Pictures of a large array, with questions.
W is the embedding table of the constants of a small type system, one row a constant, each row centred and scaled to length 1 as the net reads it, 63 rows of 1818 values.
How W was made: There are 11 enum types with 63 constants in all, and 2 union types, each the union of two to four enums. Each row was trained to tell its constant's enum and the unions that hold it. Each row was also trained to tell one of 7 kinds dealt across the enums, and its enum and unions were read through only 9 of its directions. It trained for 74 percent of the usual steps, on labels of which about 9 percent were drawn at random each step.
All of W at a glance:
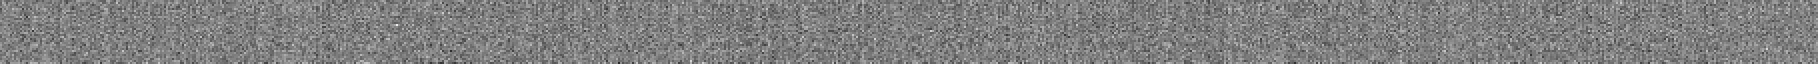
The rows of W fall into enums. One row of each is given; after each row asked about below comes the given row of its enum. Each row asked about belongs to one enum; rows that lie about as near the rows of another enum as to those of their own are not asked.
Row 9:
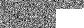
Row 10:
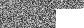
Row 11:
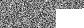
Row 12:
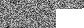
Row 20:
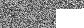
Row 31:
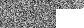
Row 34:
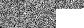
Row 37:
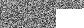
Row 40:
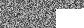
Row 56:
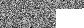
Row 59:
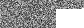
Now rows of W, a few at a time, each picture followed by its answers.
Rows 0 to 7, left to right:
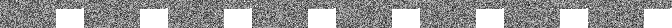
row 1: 34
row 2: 11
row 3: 34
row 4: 31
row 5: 37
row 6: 12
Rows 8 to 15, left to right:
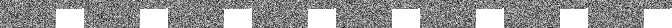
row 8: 11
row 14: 31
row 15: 56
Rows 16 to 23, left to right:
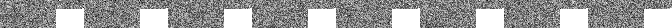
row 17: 11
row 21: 31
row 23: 20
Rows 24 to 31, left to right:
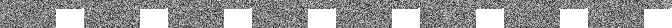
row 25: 31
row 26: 10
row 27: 12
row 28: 12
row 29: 34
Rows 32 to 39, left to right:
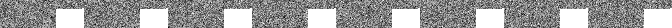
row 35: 56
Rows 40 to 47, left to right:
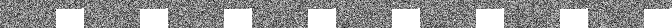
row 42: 10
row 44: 31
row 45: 10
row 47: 59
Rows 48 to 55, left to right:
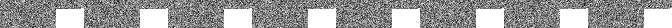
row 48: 59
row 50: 11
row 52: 12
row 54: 56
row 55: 10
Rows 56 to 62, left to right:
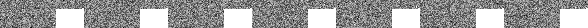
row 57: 10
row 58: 56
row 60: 34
